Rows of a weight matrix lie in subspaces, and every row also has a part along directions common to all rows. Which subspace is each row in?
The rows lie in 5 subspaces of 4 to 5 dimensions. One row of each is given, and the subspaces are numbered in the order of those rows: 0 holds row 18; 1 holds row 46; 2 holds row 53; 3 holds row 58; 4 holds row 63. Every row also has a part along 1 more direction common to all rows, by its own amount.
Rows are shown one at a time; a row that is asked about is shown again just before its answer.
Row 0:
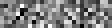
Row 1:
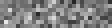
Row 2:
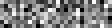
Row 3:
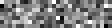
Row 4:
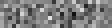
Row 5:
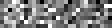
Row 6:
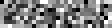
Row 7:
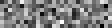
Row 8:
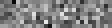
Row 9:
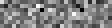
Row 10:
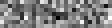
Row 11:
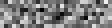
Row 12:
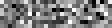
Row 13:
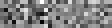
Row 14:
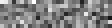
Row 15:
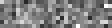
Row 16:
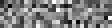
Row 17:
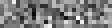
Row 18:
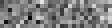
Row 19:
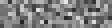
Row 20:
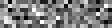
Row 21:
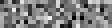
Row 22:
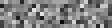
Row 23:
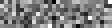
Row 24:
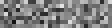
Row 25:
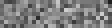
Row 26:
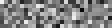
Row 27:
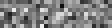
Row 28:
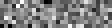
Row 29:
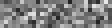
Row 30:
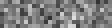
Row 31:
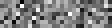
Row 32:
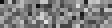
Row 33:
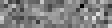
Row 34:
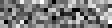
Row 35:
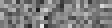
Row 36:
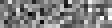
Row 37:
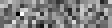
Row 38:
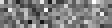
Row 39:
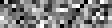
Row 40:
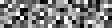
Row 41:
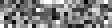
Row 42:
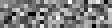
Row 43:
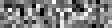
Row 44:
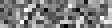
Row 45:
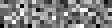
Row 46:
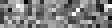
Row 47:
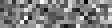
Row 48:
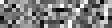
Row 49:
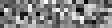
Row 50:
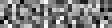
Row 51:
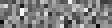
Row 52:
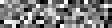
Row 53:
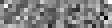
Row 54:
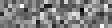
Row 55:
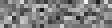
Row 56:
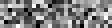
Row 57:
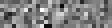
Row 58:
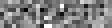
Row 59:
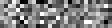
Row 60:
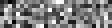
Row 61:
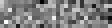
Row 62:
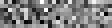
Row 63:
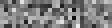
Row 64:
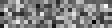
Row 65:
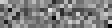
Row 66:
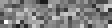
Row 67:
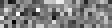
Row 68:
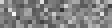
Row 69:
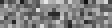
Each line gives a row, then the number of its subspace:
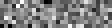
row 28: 2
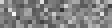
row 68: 1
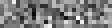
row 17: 3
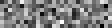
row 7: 4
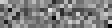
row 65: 0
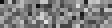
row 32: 4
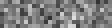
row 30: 4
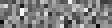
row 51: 2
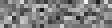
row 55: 3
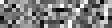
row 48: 1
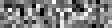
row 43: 4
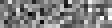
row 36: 3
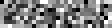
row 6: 2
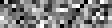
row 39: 1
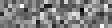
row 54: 4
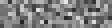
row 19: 3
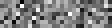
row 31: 2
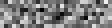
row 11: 3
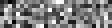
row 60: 2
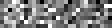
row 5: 1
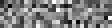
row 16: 0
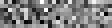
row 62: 1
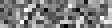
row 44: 0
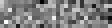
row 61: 0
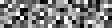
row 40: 2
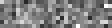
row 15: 0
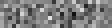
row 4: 4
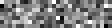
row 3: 0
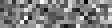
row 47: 0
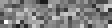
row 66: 0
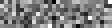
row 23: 0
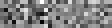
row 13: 1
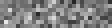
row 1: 0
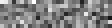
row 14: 0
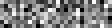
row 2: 4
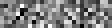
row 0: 2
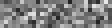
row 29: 3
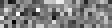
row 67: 2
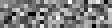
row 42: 3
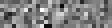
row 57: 3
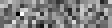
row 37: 2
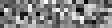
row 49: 4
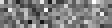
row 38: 1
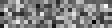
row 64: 4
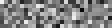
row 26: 4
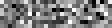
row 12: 1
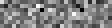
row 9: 4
